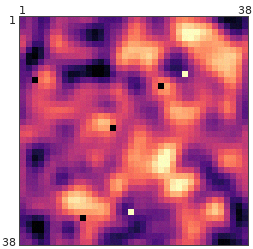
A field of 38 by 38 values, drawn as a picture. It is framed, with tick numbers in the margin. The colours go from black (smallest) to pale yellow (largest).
Mirror symmetry: none. Histogram: bell-shaped. Lone odd cells: 6, 2 higher and 4 lower than their neighbours. Grain: blotchy.
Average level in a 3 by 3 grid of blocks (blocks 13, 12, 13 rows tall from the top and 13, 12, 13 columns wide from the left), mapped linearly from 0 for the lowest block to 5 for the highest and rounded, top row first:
035 / 254 / 222
